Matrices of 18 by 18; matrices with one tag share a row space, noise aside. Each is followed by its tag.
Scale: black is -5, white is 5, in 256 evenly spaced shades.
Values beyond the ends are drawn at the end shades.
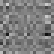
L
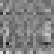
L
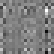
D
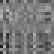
L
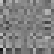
L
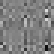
D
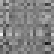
L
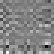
L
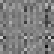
D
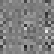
D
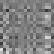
L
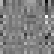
D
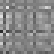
L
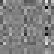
D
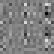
D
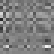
L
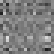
L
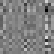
D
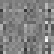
D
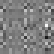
D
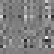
D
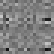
L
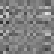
L
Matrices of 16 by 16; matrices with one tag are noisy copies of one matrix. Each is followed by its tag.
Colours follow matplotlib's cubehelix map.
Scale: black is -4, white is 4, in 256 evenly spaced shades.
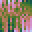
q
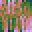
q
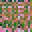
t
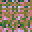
t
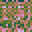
t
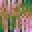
q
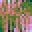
q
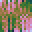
q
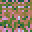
t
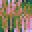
q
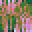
q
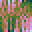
q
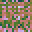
t
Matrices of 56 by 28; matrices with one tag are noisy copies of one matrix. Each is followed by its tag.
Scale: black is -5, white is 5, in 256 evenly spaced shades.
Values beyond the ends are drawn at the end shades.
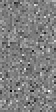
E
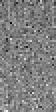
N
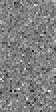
E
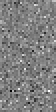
E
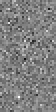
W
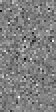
W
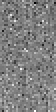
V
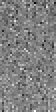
V
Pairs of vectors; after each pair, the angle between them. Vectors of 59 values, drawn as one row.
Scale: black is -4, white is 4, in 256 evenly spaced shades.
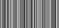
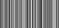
partly opposed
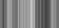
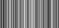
partly aligned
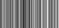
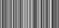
partly opposed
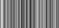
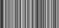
nearly opposite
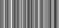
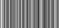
partly opposed
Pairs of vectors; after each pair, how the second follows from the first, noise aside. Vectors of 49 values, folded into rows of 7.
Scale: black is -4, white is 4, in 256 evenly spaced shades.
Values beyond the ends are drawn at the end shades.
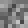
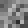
negated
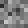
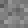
shrunk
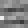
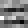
scaled up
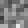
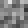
reversed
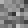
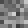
negated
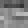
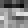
scaled up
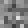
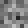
negated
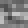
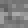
shrunk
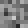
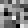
scaled up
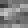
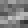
reversed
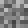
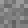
shrunk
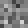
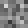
reversed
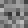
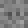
shrunk
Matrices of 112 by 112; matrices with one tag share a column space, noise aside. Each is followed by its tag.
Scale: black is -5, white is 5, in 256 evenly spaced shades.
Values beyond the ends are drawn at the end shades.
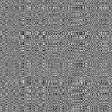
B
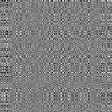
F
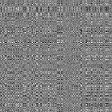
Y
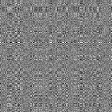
Y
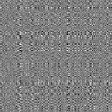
B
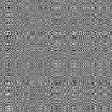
B
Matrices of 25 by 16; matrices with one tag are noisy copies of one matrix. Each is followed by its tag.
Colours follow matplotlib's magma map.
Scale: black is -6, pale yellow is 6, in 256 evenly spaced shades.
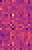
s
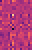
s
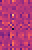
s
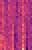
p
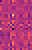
s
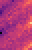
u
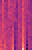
p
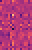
s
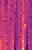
p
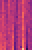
p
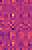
s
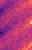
u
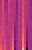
p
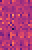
s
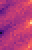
u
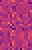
s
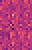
s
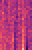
p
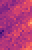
u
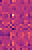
s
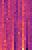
p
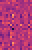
s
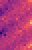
u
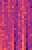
p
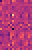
s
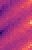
u
